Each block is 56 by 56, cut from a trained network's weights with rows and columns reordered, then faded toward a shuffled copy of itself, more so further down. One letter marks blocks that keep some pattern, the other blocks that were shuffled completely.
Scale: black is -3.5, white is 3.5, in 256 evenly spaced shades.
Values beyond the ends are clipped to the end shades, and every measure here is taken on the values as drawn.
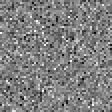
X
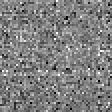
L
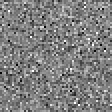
X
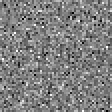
X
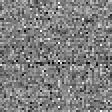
L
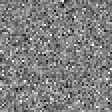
X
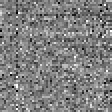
L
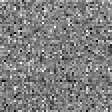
L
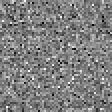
L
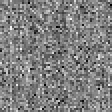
L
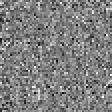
L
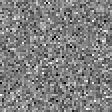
X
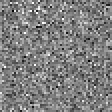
L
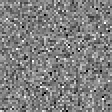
X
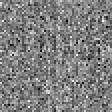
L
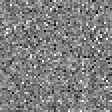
X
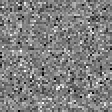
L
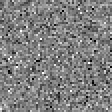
X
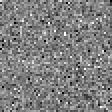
X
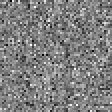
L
